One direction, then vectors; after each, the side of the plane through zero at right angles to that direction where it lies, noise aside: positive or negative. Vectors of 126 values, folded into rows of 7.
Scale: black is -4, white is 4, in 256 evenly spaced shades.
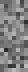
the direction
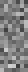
negative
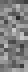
positive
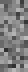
positive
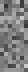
positive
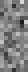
negative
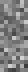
negative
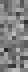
positive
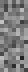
positive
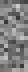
positive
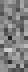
negative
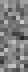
negative
